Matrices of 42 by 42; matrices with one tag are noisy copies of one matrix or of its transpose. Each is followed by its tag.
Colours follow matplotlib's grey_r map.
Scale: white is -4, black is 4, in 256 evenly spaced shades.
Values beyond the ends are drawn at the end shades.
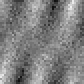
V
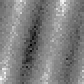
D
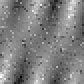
V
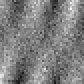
V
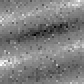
D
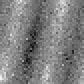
D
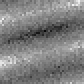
D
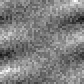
V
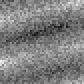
D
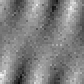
V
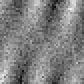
V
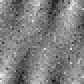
V
